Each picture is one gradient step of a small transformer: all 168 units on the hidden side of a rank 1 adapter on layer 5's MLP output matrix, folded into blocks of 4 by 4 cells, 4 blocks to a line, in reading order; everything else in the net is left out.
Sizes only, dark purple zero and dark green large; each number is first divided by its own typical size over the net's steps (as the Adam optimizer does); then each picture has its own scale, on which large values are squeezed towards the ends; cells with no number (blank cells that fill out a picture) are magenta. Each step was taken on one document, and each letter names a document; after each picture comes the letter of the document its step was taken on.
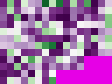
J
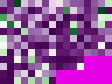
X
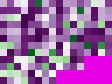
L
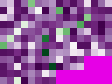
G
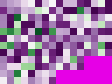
L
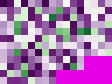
G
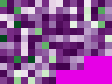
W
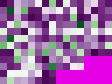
G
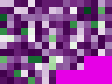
W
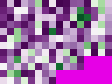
L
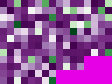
X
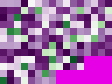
L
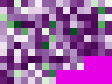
X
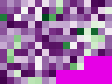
G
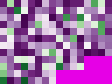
L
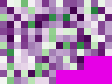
J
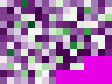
J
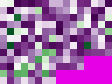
L
